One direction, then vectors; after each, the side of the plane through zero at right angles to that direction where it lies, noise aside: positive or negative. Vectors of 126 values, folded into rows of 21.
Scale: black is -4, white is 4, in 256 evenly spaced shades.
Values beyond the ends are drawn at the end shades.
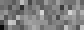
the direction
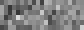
positive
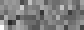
negative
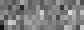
positive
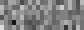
negative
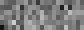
positive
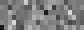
positive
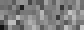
positive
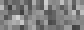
positive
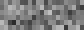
negative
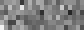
negative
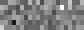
negative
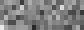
negative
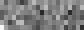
negative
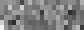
negative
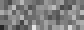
positive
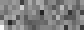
negative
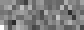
negative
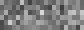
positive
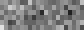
negative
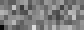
positive
